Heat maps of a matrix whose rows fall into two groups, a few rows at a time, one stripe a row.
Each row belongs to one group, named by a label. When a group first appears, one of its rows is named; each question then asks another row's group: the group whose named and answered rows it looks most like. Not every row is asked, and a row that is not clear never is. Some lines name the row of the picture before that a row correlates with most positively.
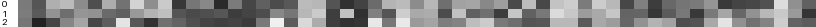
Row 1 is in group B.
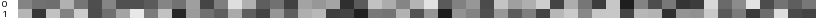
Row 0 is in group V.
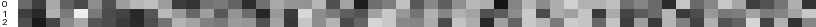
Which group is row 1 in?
V
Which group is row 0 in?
B
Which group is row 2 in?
V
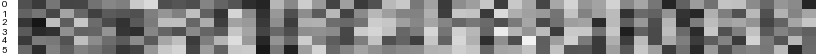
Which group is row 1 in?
V
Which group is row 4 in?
V
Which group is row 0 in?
B
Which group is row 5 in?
V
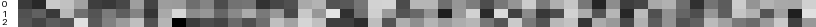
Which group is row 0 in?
V
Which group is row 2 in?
B
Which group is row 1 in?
V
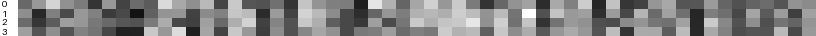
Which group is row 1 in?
V
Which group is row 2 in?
V
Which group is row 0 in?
V
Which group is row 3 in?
V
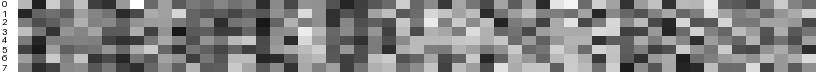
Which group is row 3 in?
B
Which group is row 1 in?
V
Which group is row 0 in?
B
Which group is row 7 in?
V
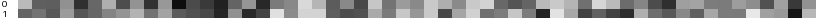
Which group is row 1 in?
B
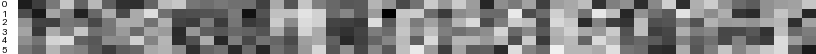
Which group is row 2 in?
B
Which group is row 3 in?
B
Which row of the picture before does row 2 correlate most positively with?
1
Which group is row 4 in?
B
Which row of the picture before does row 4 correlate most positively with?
0
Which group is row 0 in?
V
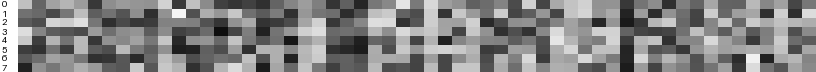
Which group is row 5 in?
B
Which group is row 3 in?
B
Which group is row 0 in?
B
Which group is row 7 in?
V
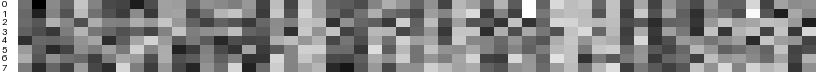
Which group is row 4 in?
B
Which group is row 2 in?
B
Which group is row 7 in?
B
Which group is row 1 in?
V
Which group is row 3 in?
V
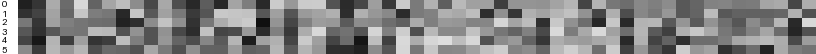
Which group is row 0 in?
B
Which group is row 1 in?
V
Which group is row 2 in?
V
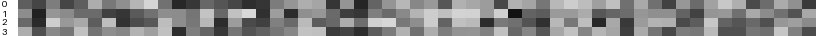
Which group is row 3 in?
B
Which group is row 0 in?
B
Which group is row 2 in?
V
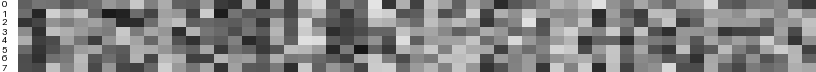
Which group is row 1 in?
V
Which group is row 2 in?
V
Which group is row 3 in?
B
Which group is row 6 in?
V
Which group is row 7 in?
V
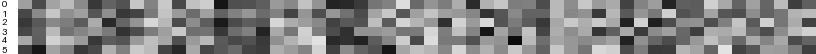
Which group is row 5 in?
B
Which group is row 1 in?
V
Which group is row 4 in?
B
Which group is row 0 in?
B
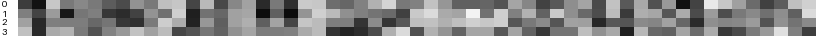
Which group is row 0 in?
V
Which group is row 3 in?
B
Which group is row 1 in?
V
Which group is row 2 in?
V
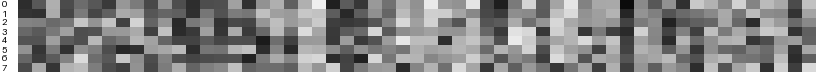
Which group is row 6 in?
B
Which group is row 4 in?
B
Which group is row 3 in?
B
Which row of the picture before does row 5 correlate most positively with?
1
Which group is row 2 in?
B
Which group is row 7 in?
V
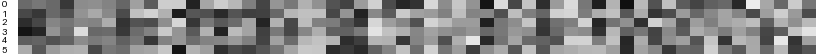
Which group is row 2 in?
V
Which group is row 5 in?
B
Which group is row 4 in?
V
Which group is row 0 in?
V
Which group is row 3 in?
V
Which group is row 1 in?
B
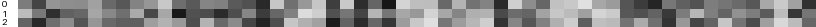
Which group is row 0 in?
B
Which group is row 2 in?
B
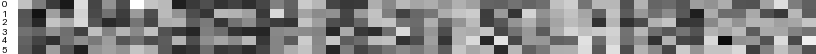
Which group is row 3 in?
B
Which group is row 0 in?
B
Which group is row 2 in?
V
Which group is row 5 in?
B
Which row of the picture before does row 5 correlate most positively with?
2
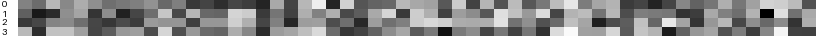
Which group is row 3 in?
B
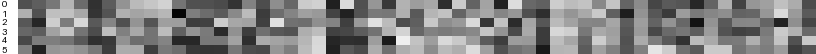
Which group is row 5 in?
B
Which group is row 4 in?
B
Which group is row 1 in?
B
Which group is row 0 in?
B
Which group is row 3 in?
B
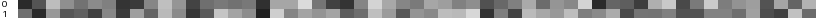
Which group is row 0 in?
V
